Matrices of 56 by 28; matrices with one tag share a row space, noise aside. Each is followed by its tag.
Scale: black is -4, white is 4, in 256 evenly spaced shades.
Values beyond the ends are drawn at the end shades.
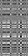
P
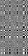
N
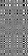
N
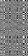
N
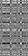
P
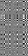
N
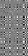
N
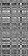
P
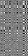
N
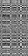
P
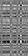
P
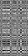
P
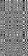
N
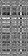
P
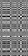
P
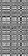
P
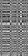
P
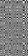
N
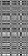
P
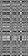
P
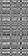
P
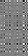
N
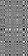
N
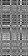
P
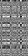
P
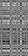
P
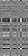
P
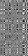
N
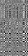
N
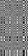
N
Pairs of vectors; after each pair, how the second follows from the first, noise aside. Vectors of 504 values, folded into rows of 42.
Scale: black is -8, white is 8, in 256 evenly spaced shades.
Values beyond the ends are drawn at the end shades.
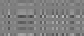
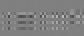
partly zeroed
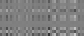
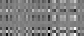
scaled up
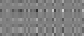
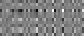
scaled up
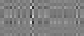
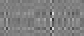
reversed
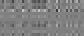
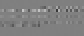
partly zeroed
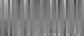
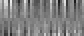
scaled up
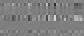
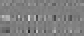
reversed
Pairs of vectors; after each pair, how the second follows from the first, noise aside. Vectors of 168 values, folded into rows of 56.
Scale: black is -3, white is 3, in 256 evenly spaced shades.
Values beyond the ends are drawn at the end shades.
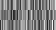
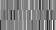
partly zeroed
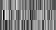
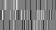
partly zeroed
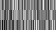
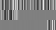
partly zeroed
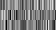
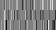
partly zeroed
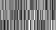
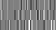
partly zeroed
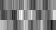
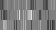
partly zeroed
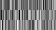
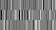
partly zeroed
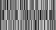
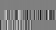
partly zeroed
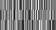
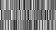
shuffled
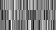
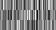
shuffled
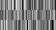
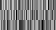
shuffled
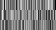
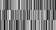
shuffled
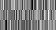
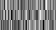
shuffled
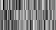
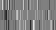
partly zeroed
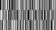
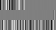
partly zeroed
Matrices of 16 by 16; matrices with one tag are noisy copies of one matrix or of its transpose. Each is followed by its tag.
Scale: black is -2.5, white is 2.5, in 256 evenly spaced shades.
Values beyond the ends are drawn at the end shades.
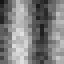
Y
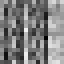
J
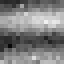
Y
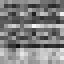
J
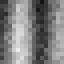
Y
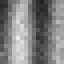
Y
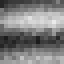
Y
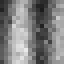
Y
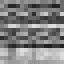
J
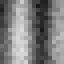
Y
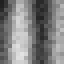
Y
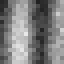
Y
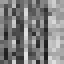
J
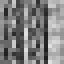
J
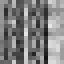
J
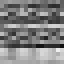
J
